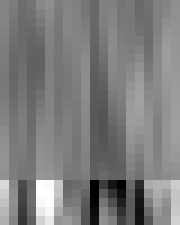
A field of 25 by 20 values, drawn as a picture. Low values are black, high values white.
Overall the values sit about 50% of the way up the scale. No overall slope runs across the table. The bottom middle is the ninth with the lowest average. The top part is calmer, up to a seam about 80% of the way down. The grain runs up and down. The halves do not mirror each other.
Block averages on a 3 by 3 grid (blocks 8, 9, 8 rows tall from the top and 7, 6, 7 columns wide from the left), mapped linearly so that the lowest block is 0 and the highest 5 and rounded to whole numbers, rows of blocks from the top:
223 / 214 / 502
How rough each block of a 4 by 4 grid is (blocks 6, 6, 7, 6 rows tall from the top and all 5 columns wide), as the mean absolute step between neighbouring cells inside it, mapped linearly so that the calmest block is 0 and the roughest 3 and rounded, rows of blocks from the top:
0 0 0 0 | 0 0 0 0 | 0 0 0 0 | 3 2 3 2
